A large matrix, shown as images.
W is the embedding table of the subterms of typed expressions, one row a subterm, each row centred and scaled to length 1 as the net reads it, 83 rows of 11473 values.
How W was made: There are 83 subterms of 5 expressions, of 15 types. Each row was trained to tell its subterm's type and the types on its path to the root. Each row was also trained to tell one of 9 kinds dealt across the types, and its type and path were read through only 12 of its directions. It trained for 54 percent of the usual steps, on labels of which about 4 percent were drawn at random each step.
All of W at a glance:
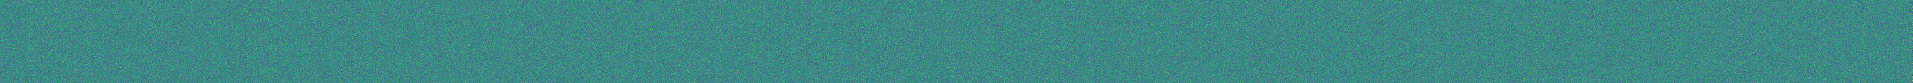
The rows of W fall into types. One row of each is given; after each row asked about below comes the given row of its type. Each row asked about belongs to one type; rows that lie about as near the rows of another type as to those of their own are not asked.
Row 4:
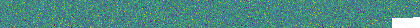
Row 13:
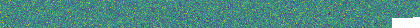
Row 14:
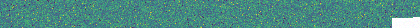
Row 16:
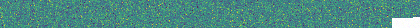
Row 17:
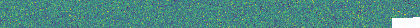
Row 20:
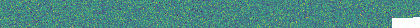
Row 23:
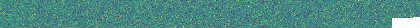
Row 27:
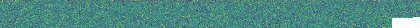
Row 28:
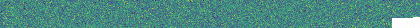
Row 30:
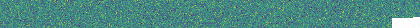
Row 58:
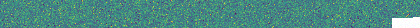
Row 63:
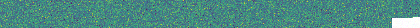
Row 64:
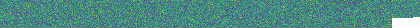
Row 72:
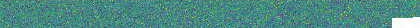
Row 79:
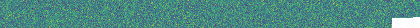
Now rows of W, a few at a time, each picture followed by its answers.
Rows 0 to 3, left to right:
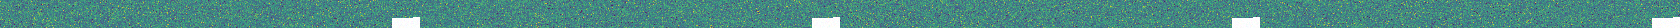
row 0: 4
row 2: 30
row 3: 28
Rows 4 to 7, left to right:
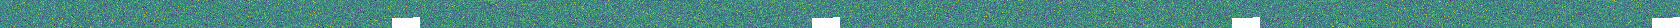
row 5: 16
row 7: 14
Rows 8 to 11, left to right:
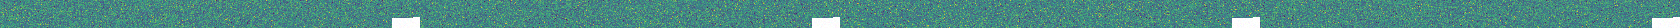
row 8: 23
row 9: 17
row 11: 20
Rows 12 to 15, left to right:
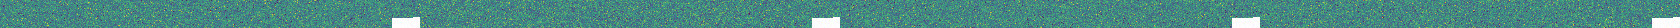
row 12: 28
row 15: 4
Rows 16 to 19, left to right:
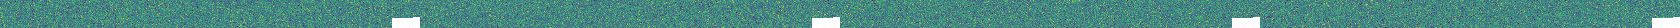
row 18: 17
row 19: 58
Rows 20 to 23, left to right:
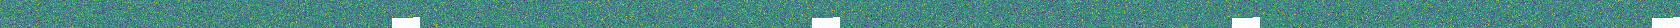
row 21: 27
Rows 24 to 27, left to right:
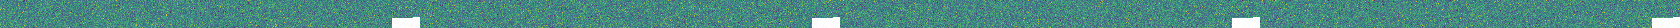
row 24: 30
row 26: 79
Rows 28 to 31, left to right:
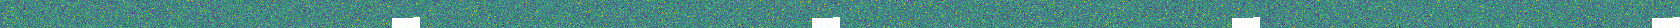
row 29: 28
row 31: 14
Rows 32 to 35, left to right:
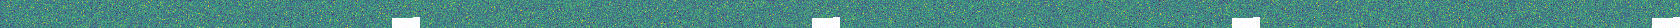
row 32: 27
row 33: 20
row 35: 79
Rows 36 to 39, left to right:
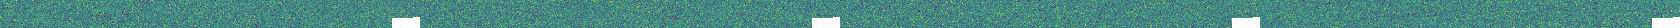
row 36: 63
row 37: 14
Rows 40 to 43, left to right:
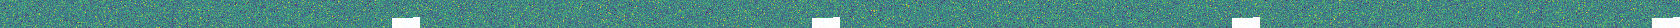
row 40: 28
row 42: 58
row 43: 4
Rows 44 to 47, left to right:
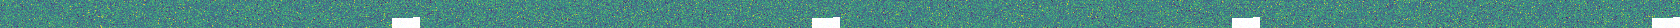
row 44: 4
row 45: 20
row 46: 13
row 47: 72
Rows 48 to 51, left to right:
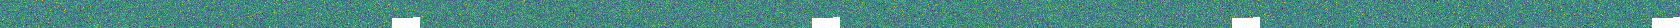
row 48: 30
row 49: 13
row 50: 17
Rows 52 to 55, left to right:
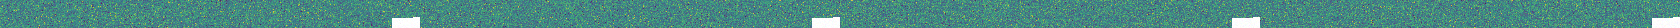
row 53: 20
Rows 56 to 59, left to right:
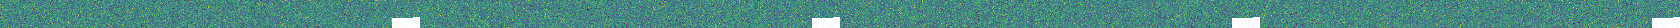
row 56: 79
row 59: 79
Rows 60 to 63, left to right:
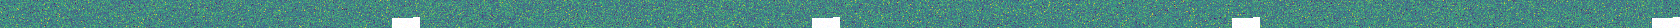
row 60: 30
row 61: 4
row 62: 63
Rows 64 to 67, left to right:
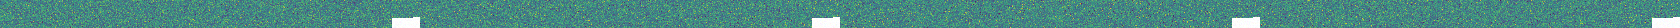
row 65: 30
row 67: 16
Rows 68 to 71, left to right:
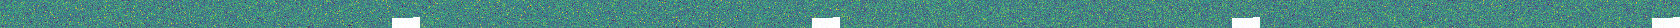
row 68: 17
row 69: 23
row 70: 16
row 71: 14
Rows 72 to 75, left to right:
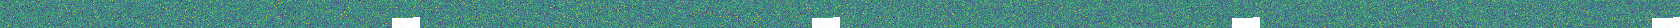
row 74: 23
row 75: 17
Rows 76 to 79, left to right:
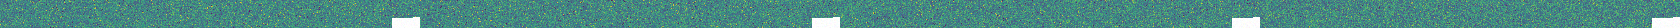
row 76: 14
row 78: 28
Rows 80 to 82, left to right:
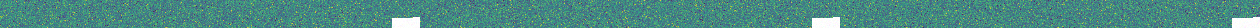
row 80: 72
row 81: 58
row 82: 20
